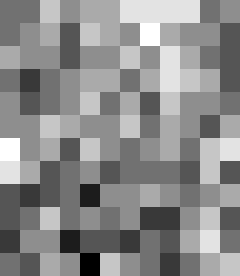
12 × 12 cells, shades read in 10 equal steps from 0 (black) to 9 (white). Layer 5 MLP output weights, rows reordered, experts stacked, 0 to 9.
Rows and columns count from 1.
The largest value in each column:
9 6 7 6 7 7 8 9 8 8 8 8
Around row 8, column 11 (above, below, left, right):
7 5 3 3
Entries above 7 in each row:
4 1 1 1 0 0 2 1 0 0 1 0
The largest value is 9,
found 2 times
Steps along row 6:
same up down down same up down up down down up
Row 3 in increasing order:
3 3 4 5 5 5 5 5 6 6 7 8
